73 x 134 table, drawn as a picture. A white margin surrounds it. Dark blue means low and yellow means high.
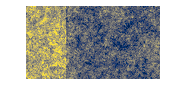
Stripes: none. Seam: vertical, 30% of the way across, the left part higher. Grain: blotchy.
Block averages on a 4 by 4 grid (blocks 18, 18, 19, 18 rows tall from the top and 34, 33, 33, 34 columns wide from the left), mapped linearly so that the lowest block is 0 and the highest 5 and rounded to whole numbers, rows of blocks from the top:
5110
5200
5201
5200
